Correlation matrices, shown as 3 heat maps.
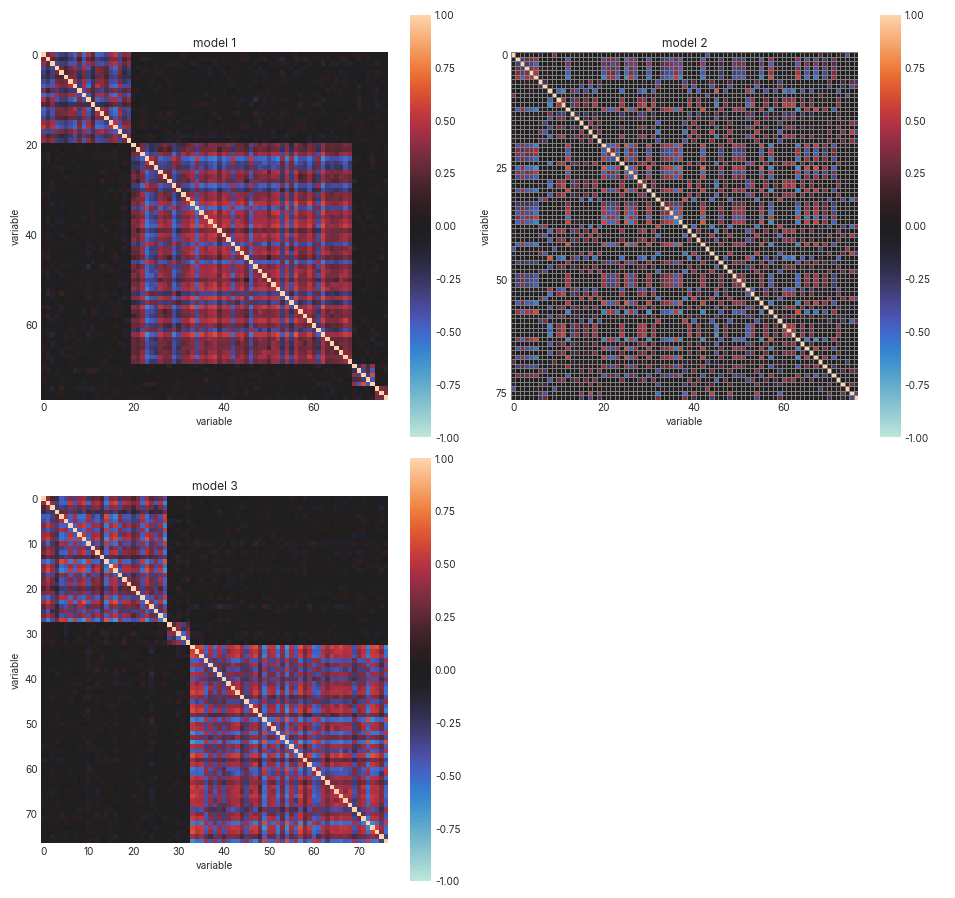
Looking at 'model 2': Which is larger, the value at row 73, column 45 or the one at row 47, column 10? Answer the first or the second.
the second
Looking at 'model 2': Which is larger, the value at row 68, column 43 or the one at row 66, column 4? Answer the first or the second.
the second
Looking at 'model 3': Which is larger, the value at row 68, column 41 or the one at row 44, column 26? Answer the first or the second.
the first
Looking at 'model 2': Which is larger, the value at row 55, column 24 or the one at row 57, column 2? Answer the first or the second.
the first
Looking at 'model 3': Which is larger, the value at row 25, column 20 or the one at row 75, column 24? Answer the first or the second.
the second
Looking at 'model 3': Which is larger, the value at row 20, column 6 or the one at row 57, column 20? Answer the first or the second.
the first
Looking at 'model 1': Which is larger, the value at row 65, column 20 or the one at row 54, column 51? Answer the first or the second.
the second
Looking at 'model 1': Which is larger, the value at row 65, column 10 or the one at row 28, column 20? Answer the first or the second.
the second
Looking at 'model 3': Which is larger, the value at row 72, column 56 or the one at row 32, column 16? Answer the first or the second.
the first
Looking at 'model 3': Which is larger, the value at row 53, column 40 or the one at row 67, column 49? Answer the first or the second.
the first
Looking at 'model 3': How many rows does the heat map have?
77
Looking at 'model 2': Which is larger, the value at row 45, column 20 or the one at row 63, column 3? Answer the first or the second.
the second
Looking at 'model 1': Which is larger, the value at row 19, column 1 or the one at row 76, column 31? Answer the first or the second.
the first
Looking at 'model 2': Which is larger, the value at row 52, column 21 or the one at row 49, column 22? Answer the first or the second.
the first
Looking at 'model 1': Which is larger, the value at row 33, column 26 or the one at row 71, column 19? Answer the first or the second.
the first
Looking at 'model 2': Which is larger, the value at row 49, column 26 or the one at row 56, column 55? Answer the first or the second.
the second
